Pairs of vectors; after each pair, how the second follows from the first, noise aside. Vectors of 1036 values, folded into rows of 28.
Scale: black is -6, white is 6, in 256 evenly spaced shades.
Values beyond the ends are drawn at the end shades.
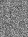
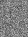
copied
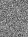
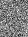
scaled up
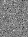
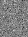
copied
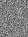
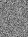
copied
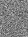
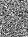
scaled up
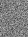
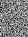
scaled up
